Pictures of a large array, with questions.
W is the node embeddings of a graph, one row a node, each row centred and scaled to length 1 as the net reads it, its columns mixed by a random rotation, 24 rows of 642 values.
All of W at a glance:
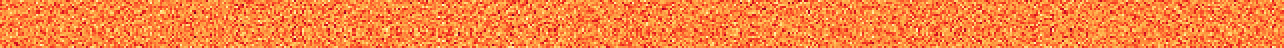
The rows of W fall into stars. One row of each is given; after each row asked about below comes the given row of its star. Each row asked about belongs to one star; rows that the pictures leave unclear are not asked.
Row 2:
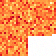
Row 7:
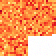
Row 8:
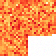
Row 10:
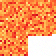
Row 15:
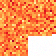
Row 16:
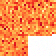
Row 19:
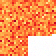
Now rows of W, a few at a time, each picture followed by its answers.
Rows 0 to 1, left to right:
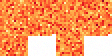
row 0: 19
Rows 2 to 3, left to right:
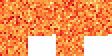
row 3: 15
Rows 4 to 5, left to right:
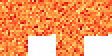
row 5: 10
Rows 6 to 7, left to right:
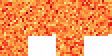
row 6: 10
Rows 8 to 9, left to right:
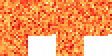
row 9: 16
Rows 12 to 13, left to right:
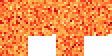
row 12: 2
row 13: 19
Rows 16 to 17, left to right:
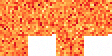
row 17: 16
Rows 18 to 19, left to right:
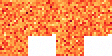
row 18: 10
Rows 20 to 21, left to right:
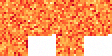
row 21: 15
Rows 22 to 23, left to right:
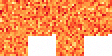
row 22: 7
